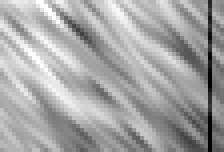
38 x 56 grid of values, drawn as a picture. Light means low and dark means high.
Column 53 differs from the columns beside it. The field climbs toward the bottom right. The ninth with the highest average is the bottom right.
